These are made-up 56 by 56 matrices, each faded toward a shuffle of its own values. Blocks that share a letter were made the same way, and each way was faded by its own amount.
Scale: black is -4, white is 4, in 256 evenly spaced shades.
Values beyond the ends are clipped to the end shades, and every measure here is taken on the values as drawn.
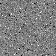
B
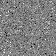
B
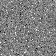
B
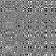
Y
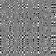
Y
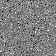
B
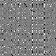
Y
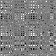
Y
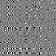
Y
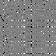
Y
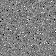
B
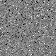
B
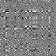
Y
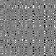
Y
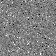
B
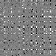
Y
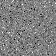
B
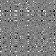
Y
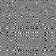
Y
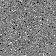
B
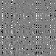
Y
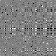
Y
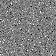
B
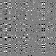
Y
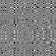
Y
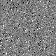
B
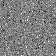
B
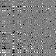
Y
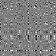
Y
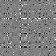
Y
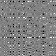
Y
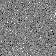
B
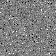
B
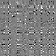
Y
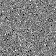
B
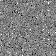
B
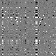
Y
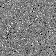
B
